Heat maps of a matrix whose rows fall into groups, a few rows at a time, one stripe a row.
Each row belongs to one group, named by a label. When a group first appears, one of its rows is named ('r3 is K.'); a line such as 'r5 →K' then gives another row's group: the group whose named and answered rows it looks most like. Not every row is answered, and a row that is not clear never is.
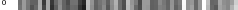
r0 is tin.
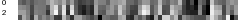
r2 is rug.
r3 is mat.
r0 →rug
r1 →rug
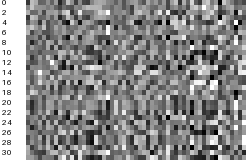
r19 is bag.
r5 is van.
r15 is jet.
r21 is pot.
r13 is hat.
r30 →bag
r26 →rug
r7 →mat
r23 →mat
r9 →tin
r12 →jet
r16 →hat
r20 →pot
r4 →mat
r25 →pot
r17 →tin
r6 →bag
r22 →pot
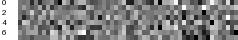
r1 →tin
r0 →mat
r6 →jet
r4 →van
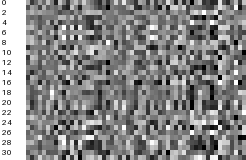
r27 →jet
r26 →tin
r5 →rug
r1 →mat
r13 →rug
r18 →jet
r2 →hat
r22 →tin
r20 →pot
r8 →van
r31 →hat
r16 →mat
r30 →mat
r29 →rug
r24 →hat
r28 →rug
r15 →van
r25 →pot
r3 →rug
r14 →pot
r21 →pot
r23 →van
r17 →jet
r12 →mat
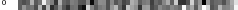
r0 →jet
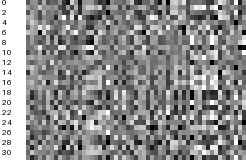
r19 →pot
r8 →tin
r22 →bag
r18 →pot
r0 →mat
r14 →van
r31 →pot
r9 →jet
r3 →rug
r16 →van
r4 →van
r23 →van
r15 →hat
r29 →hat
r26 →bag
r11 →hat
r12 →jet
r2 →mat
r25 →hat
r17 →hat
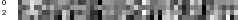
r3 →mat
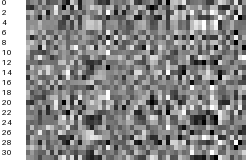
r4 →hat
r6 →van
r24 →rug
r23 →rug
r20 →hat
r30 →tin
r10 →bag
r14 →bag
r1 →hat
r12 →rug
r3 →mat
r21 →van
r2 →van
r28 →mat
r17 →tin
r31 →rug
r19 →bag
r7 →pot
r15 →van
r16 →jet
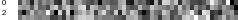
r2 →hat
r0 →mat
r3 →hat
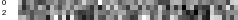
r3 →rug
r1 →pot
